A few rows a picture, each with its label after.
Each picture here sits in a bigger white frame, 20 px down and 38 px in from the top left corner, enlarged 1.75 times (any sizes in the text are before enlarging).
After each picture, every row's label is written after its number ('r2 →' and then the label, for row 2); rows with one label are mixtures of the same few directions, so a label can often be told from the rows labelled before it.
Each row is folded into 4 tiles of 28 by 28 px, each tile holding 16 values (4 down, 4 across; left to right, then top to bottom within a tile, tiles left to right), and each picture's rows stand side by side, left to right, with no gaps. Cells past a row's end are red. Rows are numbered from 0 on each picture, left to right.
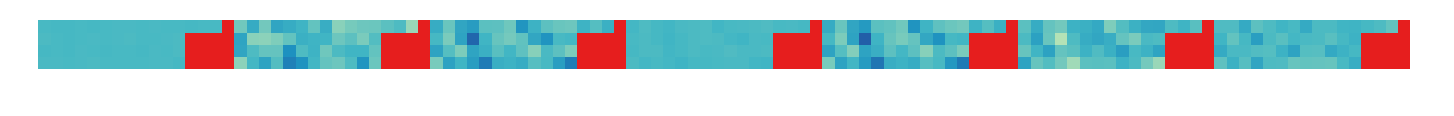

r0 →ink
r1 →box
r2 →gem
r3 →gem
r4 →gem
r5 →gem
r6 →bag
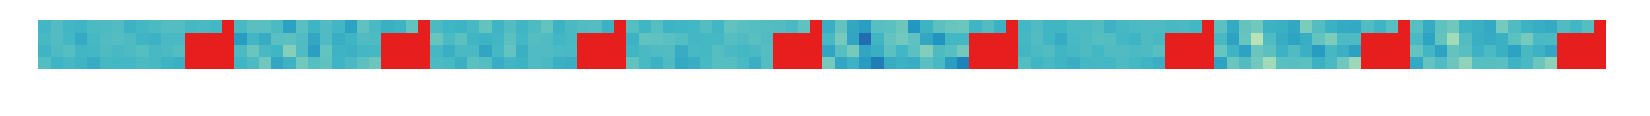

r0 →gem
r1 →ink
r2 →ink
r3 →box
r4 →gem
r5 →gem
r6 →gem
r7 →gem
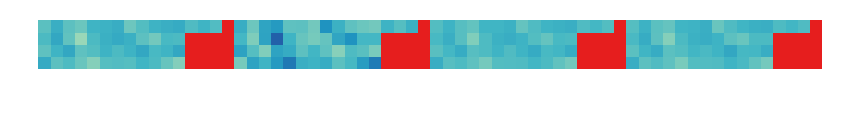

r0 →gem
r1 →gem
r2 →gem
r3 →gem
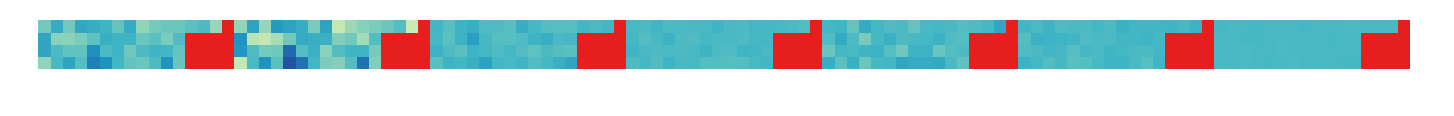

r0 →box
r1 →box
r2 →gem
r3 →bag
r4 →bag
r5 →box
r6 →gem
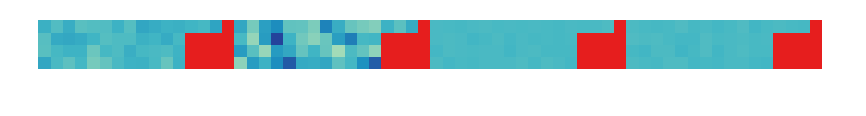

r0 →box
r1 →gem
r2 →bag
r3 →ink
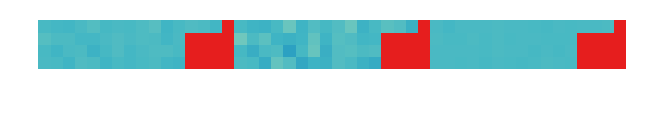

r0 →ink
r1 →ink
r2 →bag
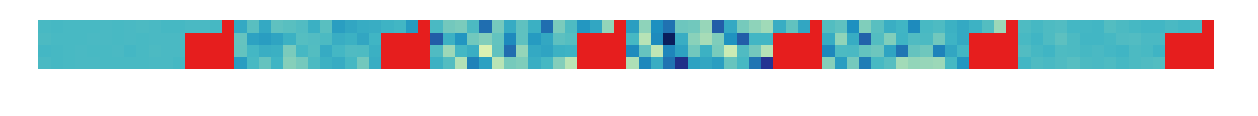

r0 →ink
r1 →box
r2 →ink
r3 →gem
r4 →bag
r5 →gem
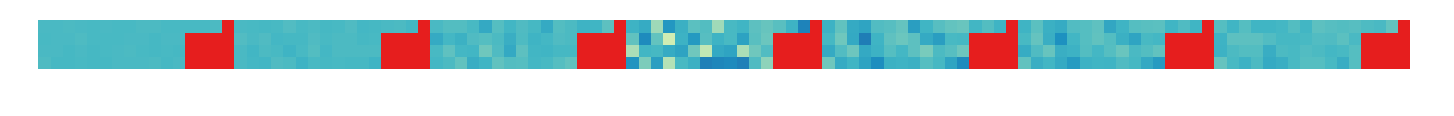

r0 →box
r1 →ink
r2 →ink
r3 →bag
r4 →gem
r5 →gem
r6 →box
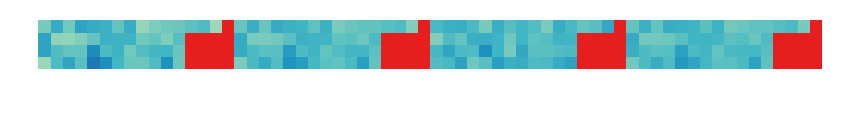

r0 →box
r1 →box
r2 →ink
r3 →box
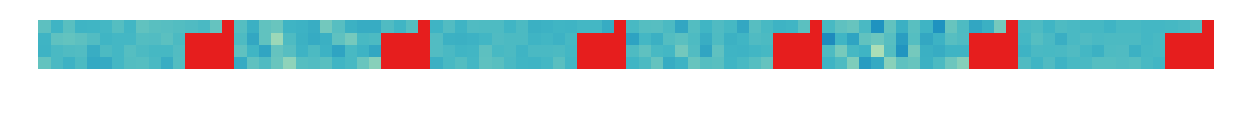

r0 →box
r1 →gem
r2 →box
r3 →ink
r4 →ink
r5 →bag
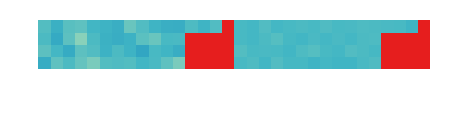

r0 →gem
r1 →bag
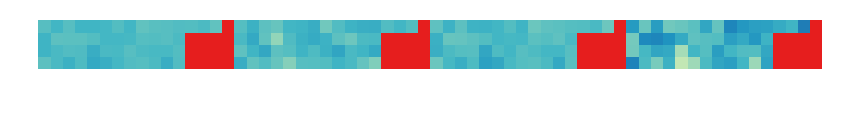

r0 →box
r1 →gem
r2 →box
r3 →box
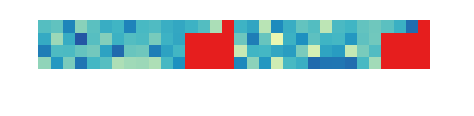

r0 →bag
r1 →bag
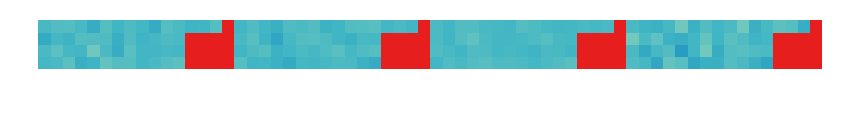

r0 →ink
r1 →gem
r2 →gem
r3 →ink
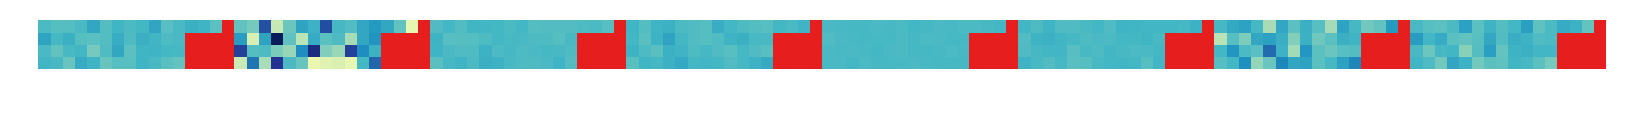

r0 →ink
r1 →bag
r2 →box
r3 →gem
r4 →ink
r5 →box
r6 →ink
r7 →ink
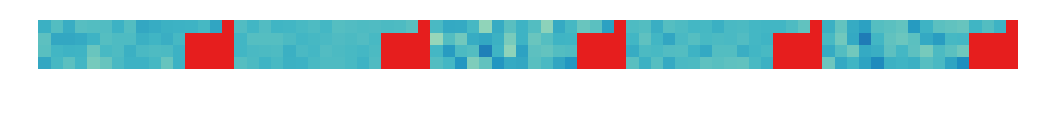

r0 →box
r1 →box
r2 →ink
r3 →bag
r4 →gem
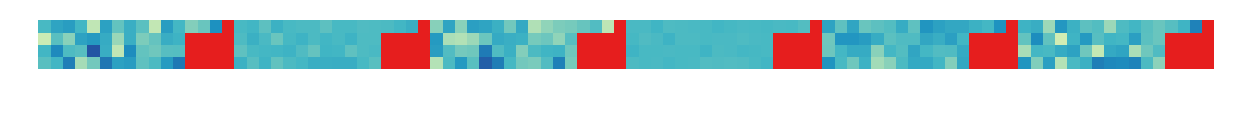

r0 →ink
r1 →bag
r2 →box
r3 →bag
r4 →box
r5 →bag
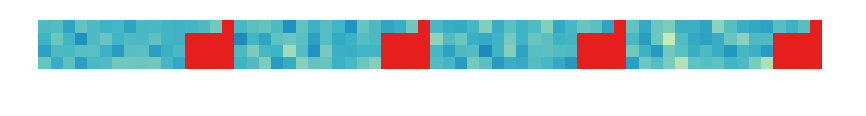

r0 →bag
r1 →ink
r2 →ink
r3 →gem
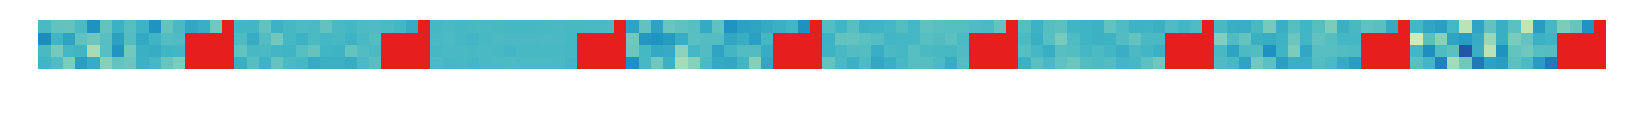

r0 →ink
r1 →bag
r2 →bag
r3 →box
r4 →box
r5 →gem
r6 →ink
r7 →ink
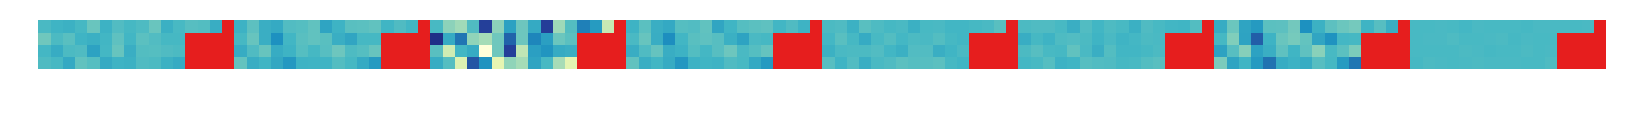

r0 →ink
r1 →gem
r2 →ink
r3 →gem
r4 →bag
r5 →ink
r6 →gem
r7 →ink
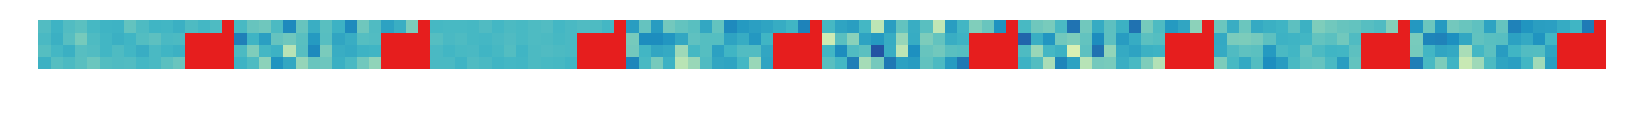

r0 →gem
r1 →ink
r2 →ink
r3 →box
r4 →ink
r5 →ink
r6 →box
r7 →box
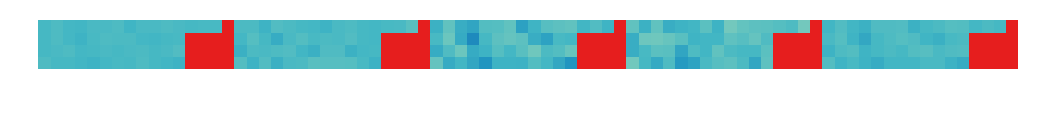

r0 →gem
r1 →bag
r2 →gem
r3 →box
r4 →gem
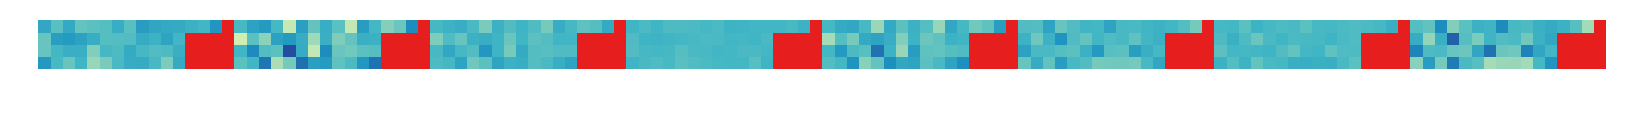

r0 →box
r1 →ink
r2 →ink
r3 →box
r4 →ink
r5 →bag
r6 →bag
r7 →bag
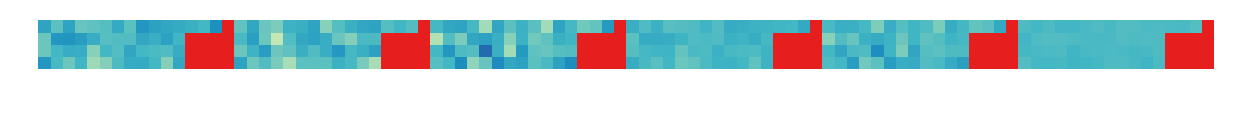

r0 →box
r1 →gem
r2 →ink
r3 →box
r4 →ink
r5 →box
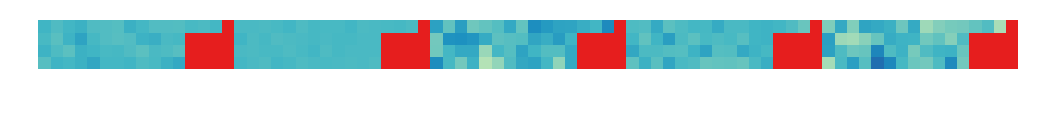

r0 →gem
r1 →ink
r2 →box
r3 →bag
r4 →box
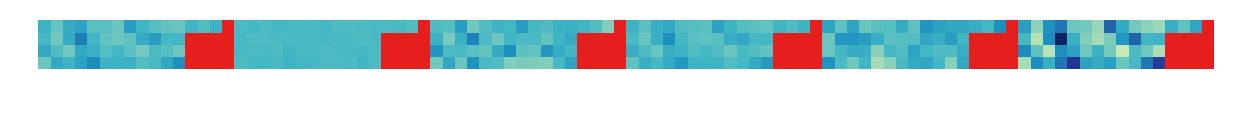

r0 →gem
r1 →box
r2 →bag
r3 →gem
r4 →box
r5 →gem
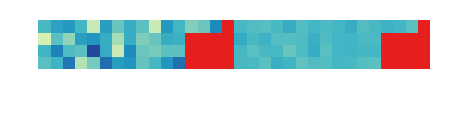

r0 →ink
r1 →ink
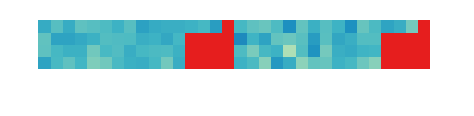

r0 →box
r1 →ink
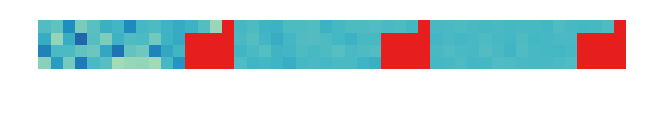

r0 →bag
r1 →gem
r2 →ink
